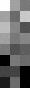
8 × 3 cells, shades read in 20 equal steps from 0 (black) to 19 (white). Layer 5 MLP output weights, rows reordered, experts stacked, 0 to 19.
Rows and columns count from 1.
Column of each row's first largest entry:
1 3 1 1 1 2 1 2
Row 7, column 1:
5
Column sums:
73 67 55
